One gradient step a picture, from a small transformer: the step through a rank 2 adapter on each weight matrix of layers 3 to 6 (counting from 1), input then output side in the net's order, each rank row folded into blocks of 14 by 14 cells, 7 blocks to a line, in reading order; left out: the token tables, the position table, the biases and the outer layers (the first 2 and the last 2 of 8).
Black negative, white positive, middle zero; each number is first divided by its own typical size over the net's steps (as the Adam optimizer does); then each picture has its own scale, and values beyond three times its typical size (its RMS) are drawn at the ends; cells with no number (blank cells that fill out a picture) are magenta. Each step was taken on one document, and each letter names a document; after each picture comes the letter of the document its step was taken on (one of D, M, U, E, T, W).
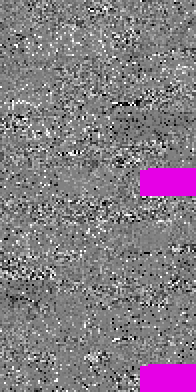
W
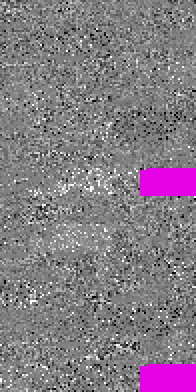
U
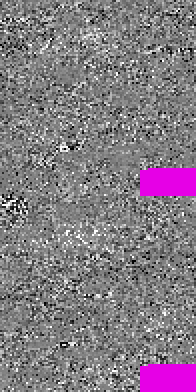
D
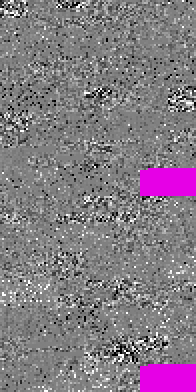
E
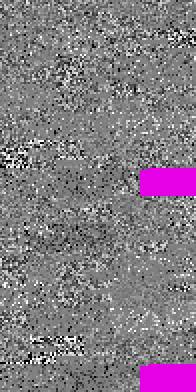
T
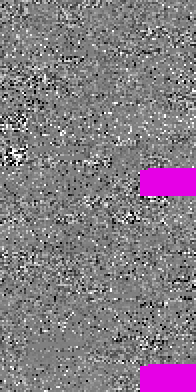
E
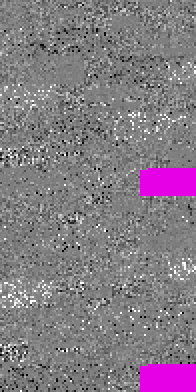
U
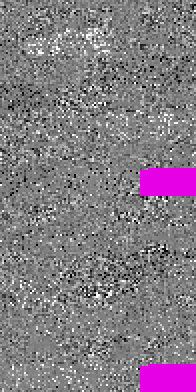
E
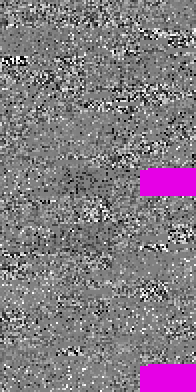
T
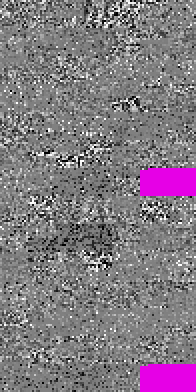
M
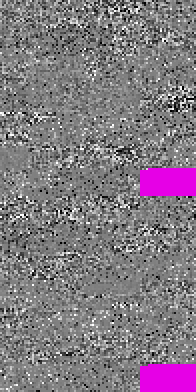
M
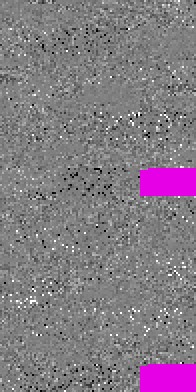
U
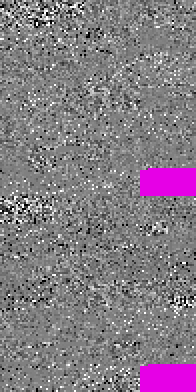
W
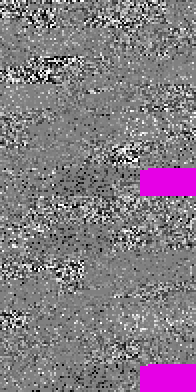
T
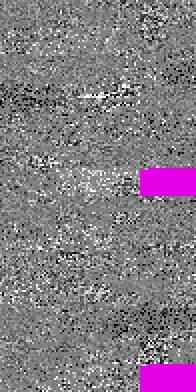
E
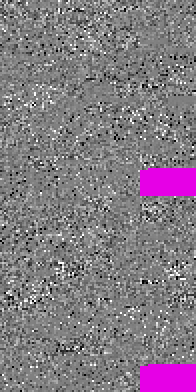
W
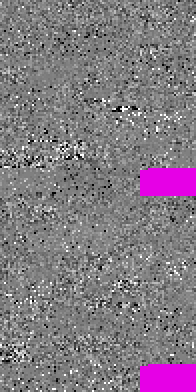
U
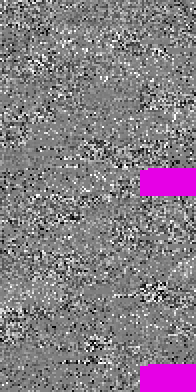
M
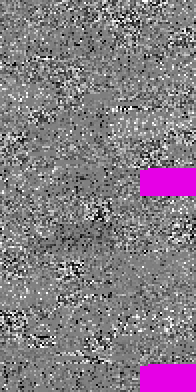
T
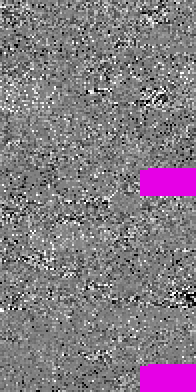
W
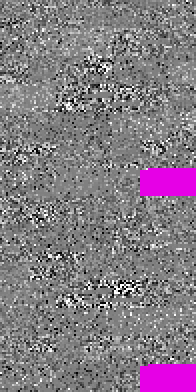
M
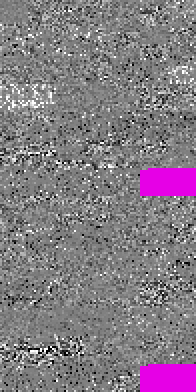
W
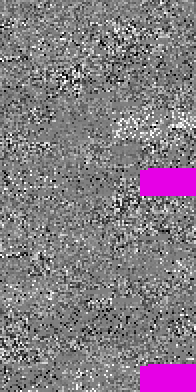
M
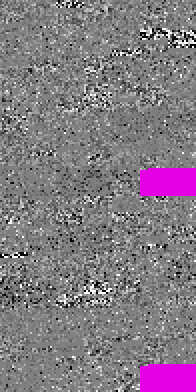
E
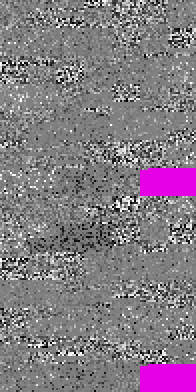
T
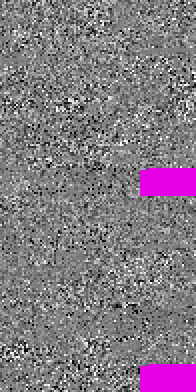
D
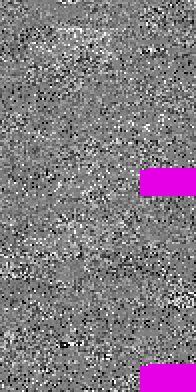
D
